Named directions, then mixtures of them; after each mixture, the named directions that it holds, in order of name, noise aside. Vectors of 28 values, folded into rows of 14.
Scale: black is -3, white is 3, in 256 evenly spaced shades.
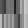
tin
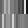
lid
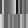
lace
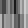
tin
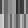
lace, lid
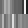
lid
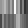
tin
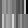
lid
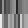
lace, tin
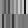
lid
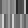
lace, lid
